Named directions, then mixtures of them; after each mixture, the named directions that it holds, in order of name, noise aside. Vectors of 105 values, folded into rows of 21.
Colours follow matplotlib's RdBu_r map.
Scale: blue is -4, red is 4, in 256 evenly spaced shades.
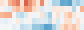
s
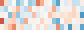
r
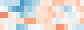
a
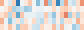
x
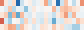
r, x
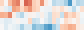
s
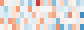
r, x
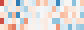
r, x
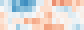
a, s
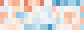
r, s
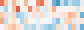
r, s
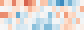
s, x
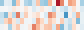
s, x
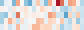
s, x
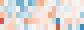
a, r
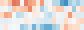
s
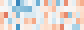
a, x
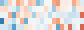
r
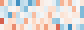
r, s
